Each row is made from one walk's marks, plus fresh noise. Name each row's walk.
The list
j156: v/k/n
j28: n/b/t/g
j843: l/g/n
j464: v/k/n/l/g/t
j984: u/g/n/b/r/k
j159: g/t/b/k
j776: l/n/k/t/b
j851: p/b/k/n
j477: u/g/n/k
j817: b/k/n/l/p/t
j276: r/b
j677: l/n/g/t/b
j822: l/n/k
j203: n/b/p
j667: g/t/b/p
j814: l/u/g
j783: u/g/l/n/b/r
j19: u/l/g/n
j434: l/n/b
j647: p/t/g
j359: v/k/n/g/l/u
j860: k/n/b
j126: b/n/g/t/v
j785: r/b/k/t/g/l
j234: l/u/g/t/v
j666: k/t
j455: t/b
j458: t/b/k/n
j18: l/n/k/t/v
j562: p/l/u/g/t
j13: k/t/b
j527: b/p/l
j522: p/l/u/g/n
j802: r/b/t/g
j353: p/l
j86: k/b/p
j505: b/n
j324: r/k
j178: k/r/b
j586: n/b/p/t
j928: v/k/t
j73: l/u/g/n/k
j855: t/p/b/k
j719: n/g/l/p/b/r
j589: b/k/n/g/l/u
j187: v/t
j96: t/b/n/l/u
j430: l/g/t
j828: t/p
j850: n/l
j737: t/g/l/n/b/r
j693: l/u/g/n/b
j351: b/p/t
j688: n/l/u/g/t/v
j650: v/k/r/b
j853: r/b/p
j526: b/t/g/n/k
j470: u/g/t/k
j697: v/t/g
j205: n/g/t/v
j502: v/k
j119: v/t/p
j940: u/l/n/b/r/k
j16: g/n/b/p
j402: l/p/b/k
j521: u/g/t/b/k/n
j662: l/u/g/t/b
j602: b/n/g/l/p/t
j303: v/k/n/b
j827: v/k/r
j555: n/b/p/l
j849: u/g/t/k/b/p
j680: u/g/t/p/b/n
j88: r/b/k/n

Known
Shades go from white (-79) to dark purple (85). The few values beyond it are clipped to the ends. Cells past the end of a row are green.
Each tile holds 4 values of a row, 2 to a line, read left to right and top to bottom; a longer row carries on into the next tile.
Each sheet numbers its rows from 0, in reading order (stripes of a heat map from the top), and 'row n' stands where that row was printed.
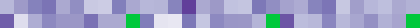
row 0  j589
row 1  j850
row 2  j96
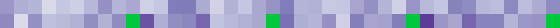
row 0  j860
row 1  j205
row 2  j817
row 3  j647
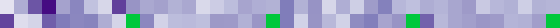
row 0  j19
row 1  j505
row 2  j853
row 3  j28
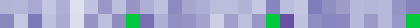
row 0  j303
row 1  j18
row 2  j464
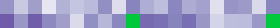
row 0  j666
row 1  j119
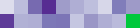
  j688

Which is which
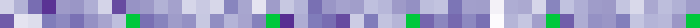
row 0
j843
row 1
j351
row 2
j470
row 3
j187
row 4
j126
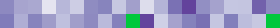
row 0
j86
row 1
j359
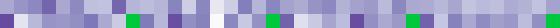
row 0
j783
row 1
j502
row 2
j719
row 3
j526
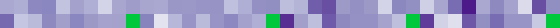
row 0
j677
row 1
j822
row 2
j562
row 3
j522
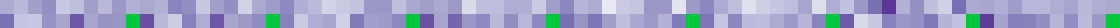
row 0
j16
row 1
j602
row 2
j851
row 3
j159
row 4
j855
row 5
j458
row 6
j693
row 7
j849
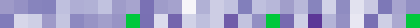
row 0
j434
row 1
j178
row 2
j827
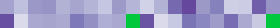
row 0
j737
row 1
j73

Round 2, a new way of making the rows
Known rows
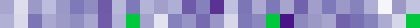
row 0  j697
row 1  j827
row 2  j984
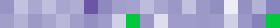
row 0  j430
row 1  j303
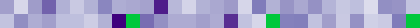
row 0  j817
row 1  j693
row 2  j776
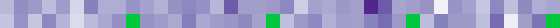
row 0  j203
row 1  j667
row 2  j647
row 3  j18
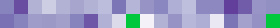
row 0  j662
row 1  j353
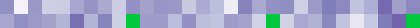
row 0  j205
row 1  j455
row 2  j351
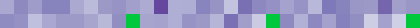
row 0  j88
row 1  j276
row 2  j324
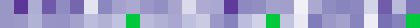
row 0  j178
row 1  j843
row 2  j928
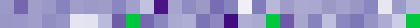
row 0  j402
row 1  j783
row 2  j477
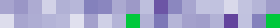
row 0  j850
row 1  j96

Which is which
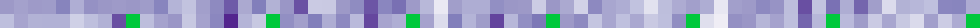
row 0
j851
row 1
j19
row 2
j814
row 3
j464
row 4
j458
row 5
j187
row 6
j434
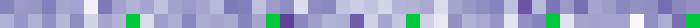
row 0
j13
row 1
j828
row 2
j526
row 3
j156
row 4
j527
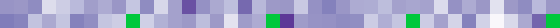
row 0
j677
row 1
j666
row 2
j159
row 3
j586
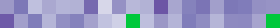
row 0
j73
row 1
j853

